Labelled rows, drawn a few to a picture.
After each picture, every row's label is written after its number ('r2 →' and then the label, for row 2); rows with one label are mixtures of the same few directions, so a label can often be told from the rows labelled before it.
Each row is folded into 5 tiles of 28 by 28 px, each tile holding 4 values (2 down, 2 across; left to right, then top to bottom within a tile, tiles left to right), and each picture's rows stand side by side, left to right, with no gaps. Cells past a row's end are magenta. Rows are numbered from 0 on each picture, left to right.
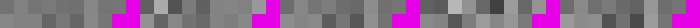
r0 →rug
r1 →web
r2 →rug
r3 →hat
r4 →rug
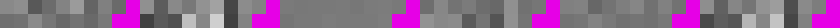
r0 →hat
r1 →rug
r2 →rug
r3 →rug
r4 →hat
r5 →rug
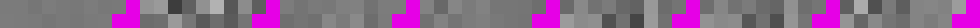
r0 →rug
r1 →hat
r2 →rug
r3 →web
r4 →rug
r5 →rug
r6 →web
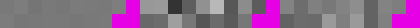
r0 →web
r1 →hat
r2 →rug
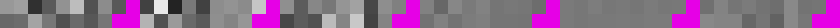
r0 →hat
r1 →web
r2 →rug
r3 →web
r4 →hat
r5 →rug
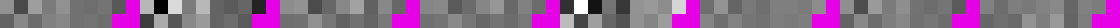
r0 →web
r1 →web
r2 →hat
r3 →hat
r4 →web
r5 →web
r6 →web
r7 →rug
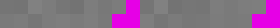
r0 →hat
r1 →web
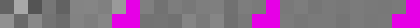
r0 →web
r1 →rug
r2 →web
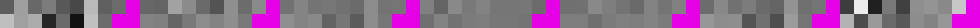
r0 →rug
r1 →hat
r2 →rug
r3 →web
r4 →hat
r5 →rug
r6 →web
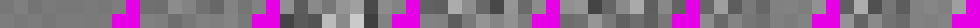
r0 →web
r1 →hat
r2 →rug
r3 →hat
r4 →hat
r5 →web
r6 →web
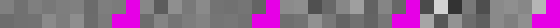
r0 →rug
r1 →web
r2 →hat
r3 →web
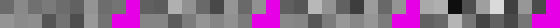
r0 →rug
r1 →hat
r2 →hat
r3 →hat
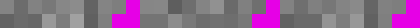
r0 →rug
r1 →hat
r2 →rug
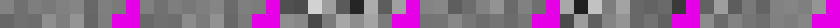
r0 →rug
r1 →rug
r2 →hat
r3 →hat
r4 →web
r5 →web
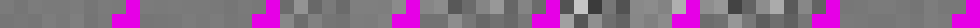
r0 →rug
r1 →rug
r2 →web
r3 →hat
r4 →web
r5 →hat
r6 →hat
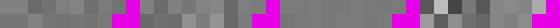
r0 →hat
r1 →rug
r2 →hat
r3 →web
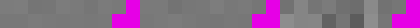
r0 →hat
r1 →hat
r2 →rug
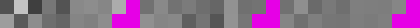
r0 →web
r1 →rug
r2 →web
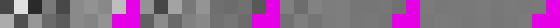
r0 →web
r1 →web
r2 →web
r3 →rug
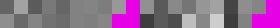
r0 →web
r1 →rug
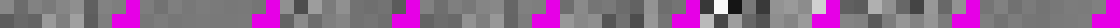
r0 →rug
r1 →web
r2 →web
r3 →rug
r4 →rug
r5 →web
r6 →hat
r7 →web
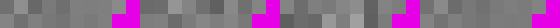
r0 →web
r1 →hat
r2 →rug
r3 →web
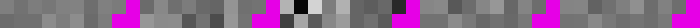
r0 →rug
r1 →rug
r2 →web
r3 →hat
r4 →hat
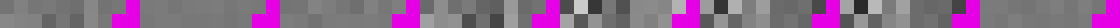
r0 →rug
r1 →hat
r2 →hat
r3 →rug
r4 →web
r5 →web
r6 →web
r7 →hat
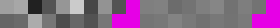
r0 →hat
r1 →hat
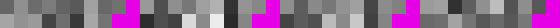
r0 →rug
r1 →rug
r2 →rug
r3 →hat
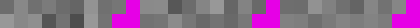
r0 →rug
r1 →hat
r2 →hat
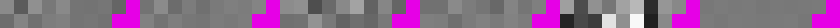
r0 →web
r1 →web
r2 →hat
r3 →hat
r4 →rug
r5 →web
